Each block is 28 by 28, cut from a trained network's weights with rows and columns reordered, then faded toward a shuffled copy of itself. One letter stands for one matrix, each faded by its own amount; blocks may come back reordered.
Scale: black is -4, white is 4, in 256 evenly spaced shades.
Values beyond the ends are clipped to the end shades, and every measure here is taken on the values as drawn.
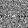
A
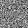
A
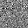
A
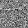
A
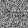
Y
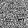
A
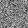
Y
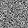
Y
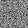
Y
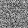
Y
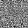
A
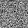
Y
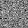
A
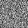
Y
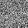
A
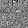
A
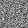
Y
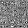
A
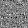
A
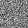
Y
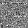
A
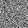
Y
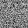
Y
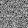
Y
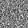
Y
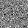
A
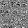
A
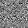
A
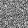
Y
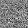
A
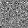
A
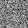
Y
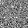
A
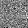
A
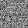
Y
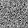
Y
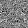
A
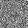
Y
